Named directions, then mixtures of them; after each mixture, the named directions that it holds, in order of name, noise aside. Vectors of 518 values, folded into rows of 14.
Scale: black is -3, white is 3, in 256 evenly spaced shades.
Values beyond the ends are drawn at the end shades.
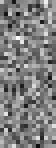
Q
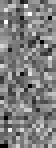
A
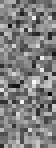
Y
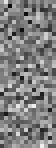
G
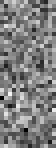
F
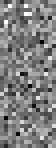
A, G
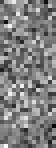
A, F, Q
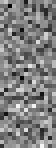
G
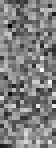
A, F, Y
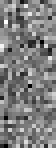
A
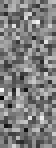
A, F, Q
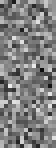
G, Q, Y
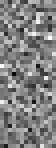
A, G, Y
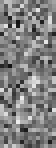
F, Q, Y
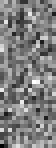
A, G, Y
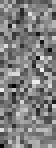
A, Y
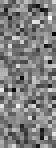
F, G, Q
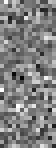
A, F, G
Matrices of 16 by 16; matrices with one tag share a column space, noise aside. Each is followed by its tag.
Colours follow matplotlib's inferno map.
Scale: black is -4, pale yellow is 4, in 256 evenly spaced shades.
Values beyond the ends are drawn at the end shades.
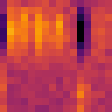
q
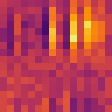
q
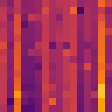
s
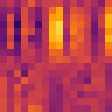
q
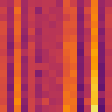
s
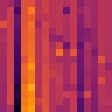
s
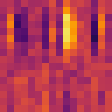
q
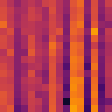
s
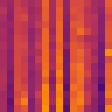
s
